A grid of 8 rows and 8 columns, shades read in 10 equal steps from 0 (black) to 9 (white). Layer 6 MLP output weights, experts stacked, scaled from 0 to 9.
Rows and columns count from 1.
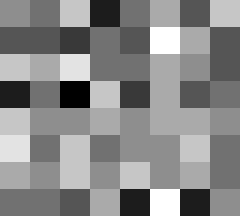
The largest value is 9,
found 2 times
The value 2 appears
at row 2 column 3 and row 4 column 5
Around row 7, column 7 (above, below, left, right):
7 1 5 4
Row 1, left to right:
5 4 7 1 4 6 3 7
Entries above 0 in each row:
8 8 8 7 8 8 8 8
